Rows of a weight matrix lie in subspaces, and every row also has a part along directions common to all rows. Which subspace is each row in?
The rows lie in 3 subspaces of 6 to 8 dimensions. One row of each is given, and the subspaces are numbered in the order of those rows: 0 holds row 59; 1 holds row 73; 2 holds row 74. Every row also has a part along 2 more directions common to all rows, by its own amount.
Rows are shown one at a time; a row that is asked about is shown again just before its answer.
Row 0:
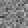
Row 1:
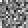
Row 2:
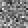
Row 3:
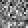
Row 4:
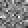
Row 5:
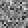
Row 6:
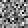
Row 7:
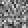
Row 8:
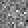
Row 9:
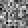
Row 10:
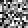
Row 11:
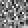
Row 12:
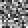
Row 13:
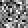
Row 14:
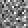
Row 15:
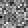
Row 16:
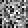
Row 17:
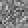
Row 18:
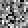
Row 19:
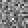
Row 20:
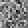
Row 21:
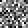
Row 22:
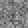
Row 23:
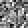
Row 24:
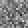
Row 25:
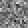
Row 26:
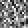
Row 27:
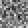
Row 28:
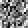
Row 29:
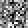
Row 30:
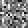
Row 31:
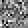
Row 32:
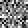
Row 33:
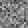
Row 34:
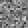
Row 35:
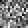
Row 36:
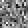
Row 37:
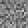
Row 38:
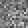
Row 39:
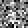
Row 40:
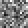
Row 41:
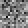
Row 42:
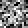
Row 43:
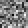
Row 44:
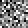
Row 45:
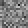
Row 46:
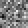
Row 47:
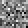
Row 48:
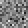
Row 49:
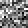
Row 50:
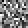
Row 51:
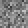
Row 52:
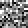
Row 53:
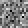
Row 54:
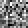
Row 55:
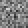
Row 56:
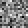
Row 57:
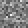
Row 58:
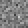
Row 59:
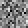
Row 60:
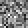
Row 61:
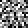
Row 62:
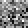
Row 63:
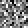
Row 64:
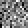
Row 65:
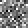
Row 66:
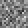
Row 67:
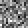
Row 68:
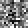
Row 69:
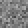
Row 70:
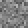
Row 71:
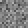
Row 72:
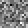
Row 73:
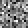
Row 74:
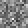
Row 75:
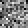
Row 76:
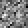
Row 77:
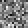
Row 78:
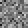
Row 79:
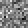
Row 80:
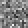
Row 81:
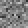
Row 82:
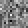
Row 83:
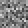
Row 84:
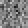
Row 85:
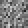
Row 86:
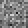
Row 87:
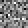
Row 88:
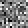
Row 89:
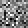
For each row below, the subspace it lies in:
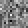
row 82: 0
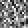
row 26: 2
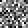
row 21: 2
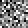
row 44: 1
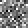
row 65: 2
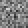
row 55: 2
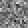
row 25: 1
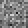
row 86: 0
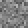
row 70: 2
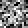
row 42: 2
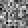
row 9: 0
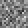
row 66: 2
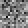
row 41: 0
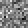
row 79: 1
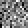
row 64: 1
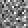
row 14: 2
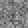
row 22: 0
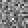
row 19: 2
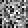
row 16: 0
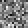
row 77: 0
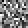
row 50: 1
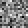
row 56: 1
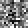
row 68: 0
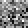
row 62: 0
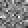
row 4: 2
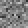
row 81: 2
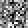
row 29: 0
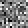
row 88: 2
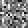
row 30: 1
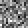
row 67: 2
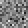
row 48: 1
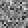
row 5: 1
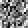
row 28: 0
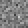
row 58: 2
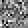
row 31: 1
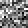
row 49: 1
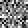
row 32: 2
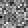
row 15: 2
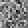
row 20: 1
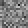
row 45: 1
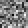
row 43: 2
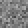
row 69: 0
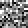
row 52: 1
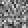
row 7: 2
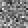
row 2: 1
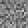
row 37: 2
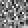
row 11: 2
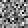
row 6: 2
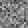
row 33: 1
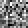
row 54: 0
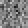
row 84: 0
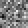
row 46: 2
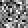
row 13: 1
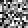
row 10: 1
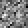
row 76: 2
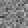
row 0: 2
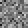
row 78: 2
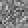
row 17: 2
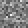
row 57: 0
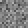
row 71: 2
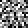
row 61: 2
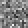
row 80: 1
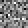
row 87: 1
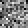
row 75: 1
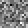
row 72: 0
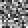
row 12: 1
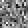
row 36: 1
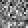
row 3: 0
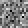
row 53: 0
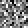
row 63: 2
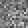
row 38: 0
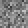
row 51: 0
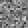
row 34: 1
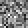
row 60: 2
